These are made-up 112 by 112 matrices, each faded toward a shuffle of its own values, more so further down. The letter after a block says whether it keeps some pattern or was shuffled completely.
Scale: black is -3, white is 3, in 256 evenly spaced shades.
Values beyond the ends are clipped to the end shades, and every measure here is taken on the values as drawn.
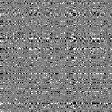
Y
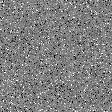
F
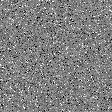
F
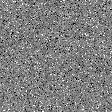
F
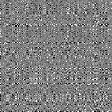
Y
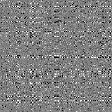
Y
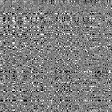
Y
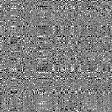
Y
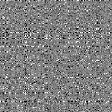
Y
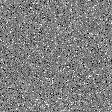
F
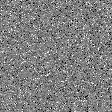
F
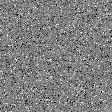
F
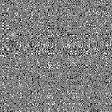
Y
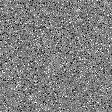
F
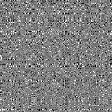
Y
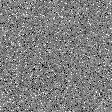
F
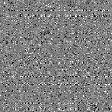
Y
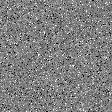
F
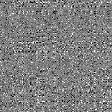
Y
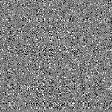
Y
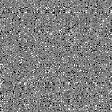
Y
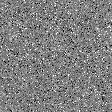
F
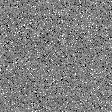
F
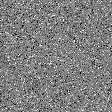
F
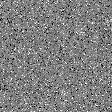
F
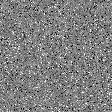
F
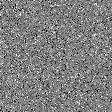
F
